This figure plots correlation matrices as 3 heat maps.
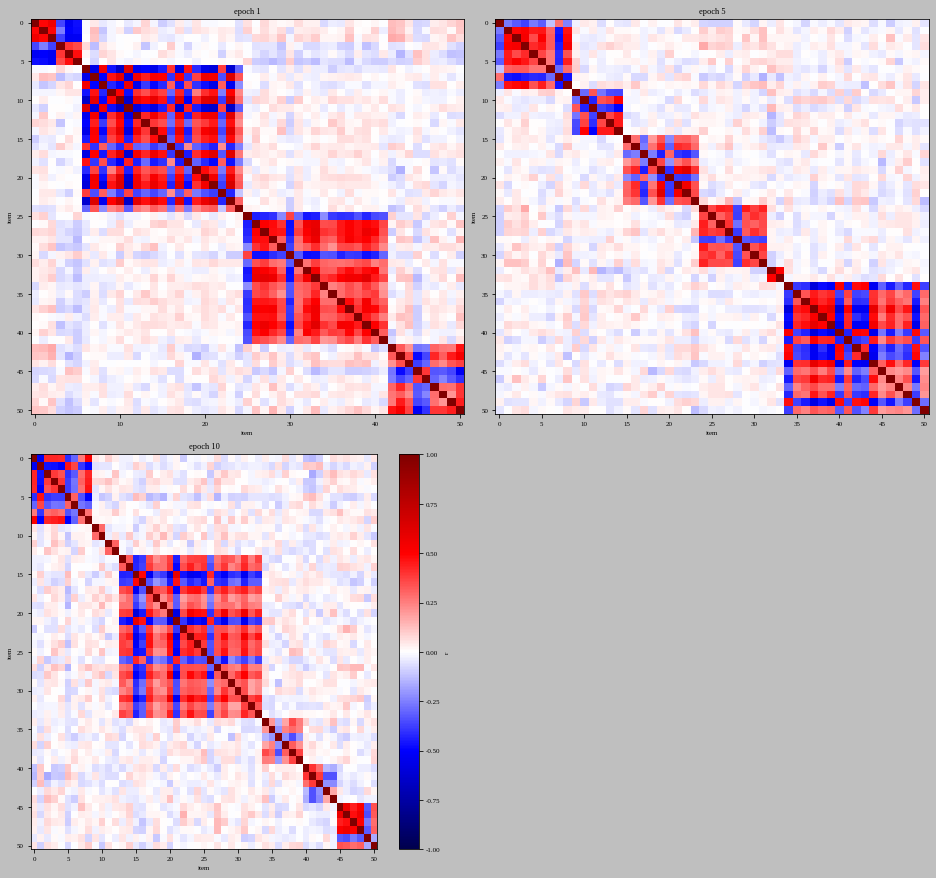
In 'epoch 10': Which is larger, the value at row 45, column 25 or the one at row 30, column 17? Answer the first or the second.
the second
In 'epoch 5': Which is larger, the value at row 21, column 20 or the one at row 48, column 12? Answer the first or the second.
the second
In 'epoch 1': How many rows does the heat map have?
51
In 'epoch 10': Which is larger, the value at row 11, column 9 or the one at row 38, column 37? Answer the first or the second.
the second
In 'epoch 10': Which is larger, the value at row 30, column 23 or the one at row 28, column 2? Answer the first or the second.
the first
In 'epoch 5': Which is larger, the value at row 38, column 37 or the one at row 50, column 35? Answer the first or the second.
the first
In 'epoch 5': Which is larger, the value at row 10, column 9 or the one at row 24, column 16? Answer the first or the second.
the second
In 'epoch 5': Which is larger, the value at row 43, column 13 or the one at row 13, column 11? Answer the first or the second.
the first
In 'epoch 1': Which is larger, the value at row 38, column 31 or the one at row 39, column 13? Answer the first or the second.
the first
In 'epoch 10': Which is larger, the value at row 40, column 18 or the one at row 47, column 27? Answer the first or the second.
the second
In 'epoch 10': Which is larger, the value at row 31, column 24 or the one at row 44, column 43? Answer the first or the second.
the first
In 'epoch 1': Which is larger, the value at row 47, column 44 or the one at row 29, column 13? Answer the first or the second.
the first
